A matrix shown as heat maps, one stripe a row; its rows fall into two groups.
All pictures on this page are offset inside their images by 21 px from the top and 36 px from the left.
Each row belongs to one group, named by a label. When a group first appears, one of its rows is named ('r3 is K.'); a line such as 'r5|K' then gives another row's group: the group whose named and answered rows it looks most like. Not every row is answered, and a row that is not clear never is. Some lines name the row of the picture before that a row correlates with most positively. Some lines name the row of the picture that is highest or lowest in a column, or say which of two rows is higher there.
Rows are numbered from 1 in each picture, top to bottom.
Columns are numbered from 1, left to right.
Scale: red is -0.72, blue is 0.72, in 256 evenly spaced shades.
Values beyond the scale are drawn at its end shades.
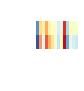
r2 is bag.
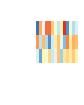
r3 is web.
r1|bag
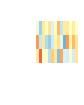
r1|web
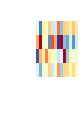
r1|web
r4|web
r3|bag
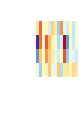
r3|bag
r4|web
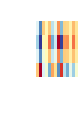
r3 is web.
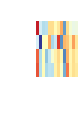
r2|web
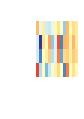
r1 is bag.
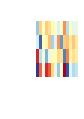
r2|web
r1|bag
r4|bag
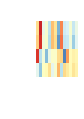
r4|web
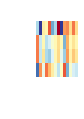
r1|web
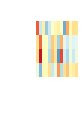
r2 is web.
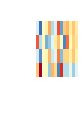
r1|web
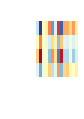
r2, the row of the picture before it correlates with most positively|4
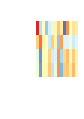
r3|web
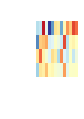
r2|bag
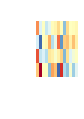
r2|web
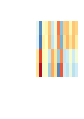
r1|web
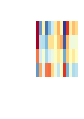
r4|bag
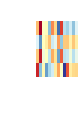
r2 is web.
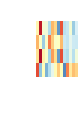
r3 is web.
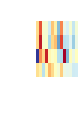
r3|bag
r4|bag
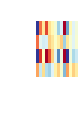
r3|bag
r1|bag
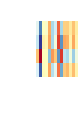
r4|web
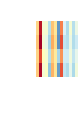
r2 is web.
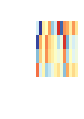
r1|web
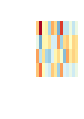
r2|web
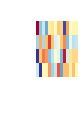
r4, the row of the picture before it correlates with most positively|2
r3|bag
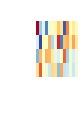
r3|bag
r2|web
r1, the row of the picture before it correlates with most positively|1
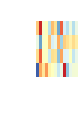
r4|bag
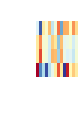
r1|web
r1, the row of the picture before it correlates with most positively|2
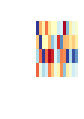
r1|bag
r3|bag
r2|web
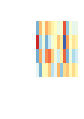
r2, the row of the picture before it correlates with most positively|4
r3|bag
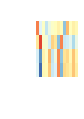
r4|web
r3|web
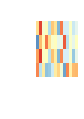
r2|bag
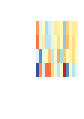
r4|bag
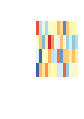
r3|web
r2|bag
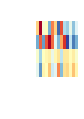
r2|bag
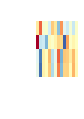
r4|web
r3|web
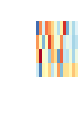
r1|bag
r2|bag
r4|web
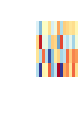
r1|web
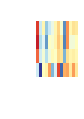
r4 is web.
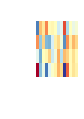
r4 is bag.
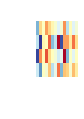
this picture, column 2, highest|2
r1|bag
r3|bag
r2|web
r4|web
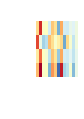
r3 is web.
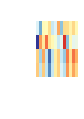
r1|web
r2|bag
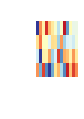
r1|bag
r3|web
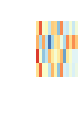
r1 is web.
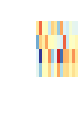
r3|web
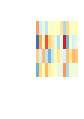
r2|bag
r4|bag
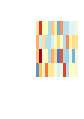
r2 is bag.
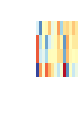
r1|web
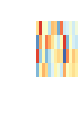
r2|bag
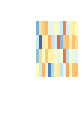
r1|bag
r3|bag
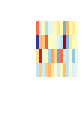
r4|bag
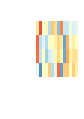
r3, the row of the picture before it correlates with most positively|1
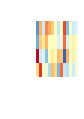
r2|bag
